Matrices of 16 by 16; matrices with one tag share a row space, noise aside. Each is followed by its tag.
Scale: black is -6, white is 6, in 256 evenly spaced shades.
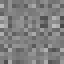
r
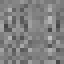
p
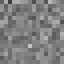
r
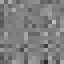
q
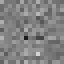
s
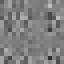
p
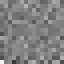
r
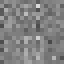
s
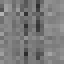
s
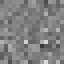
q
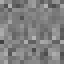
r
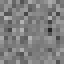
p
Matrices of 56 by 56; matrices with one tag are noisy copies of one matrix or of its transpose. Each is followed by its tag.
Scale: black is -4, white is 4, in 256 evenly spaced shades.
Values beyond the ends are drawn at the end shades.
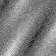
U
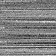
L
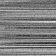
L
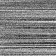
L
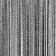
L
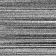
L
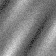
U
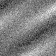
U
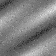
U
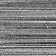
L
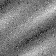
U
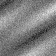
U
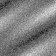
U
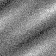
U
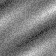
U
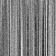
L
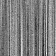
L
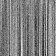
L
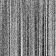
L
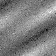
U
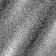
U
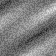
U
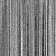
L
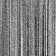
L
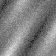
U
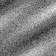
U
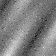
U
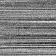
L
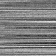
L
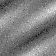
U
